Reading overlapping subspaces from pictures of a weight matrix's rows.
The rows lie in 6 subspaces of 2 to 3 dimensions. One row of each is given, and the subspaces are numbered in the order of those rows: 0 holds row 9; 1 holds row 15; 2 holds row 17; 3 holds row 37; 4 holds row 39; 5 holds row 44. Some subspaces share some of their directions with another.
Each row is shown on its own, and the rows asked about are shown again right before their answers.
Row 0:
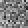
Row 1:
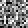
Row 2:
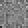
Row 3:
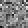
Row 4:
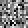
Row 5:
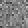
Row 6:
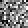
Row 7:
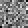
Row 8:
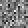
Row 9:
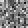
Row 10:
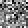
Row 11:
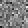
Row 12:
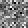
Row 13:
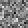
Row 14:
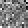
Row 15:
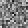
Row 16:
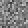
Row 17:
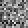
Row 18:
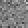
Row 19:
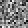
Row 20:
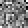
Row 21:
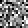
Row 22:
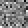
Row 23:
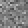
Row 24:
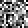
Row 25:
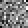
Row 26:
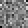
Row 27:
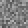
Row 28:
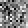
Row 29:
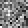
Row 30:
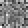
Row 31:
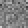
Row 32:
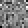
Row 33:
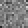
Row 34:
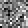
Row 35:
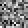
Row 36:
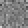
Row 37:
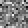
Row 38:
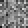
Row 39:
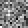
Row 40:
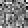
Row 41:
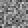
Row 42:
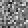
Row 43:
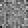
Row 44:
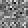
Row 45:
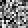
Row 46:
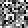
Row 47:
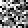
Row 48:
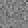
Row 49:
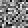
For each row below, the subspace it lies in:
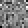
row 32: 4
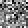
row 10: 5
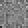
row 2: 0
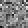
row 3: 3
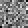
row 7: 3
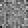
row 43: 0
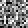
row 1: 1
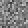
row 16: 1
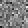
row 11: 3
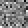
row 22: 5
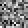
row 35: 2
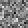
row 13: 3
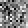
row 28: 4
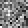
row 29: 4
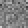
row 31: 5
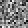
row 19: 1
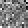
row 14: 4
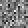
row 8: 2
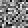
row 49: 3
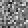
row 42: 1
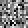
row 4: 2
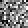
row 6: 2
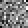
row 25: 2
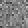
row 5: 3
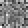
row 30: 0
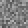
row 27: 1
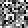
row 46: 2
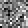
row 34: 4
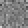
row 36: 0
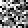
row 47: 4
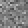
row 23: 4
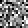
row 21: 3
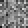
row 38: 0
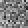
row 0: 2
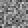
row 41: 3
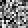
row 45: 1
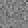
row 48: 1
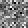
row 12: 5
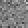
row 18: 4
